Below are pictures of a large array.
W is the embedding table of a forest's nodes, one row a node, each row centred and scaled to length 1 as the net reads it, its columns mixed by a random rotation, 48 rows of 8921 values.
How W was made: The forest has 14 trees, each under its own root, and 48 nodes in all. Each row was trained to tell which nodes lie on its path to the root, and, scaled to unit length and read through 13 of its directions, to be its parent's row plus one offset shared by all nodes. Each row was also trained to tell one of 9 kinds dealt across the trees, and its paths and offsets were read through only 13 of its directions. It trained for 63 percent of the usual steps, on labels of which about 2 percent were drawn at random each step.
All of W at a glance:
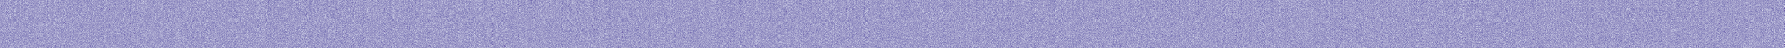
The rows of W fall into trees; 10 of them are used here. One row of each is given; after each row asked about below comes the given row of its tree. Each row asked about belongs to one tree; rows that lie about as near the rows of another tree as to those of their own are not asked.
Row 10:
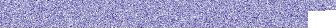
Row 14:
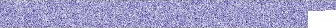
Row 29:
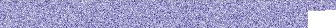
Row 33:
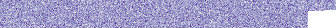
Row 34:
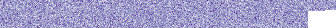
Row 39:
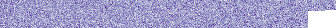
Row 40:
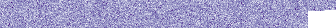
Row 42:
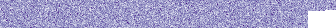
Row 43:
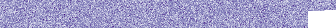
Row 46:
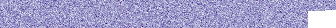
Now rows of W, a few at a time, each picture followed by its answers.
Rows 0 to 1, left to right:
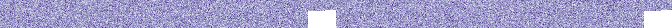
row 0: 29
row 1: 42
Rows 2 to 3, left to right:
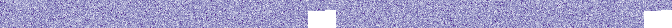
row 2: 14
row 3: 29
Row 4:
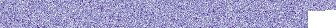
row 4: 34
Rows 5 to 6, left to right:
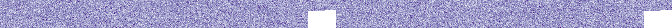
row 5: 43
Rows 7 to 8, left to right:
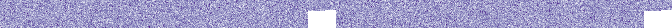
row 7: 29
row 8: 34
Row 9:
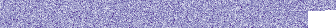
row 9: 34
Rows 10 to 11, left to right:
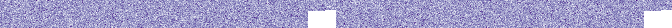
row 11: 14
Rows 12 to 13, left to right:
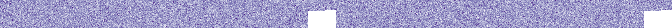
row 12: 39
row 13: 46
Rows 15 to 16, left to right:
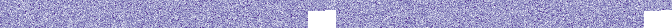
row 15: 10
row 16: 33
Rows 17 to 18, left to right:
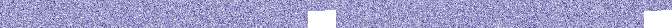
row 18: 29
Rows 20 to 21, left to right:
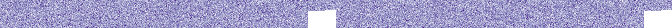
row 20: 40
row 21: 40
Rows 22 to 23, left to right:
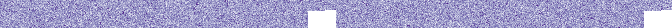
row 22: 14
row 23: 10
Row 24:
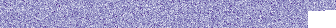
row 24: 42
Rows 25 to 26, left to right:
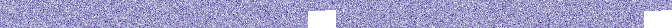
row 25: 43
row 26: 39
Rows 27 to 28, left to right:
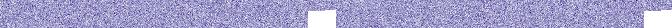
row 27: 43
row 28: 14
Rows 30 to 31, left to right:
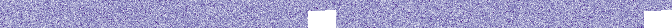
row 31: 34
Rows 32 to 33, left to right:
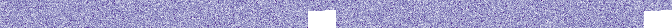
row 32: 40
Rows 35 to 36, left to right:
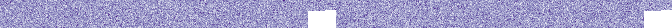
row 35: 42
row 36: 34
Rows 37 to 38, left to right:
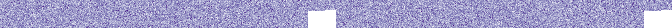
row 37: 40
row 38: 29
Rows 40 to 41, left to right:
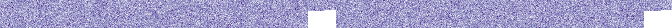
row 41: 10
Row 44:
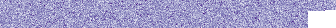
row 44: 10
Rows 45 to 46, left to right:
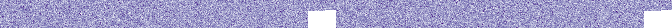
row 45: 46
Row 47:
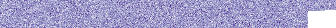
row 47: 33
